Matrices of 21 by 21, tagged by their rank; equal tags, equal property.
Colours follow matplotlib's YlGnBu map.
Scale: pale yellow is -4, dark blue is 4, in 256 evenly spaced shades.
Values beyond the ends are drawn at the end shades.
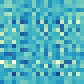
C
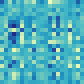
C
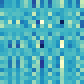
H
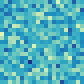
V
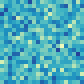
V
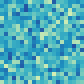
V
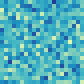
V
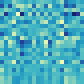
C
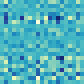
C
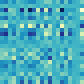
H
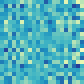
C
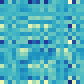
H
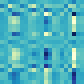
H
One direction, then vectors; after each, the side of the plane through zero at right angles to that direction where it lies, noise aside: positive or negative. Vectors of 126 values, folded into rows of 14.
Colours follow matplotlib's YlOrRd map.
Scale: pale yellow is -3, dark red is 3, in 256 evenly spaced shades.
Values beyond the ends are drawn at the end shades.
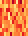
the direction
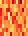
positive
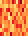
positive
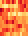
positive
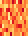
positive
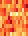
negative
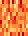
positive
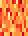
positive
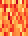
negative
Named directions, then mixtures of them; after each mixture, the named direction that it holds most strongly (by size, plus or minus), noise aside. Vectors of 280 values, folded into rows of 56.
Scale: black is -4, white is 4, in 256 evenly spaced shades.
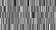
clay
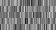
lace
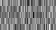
lace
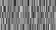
clay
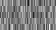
clay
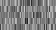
lace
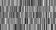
lace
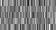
clay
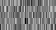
lace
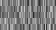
lace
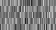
lace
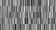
lace
